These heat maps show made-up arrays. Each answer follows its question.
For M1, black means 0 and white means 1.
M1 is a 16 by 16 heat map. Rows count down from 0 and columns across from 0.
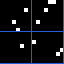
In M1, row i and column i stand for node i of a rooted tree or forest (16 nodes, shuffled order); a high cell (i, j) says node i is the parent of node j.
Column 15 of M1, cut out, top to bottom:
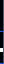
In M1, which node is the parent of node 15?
12
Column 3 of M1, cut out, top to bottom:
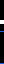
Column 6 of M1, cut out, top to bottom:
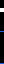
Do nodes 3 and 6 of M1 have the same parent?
no
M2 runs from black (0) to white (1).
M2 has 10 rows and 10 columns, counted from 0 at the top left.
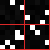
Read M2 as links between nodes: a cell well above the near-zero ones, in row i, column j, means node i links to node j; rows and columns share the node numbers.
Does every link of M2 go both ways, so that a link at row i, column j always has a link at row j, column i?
no
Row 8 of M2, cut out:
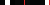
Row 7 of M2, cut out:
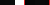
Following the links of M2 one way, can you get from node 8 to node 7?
no
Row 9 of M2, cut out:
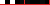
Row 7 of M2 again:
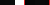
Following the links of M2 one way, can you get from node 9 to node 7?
no
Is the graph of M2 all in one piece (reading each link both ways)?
yes
